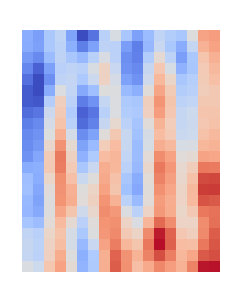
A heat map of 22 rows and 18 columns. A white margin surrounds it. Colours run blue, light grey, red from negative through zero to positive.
The ninth with the lowest average is the top left. The ninth with the highest average is the bottom right. Upright stripes repeat 4 times across the table. Values rise toward the bottom right.
